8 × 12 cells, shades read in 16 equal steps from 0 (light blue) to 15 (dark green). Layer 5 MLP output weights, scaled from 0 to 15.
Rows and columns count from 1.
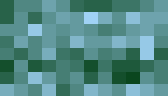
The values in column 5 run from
5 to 11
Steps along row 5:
up down down up up down up down up down up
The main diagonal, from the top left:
12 7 1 6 10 10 12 5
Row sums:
109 71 76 69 102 134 109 67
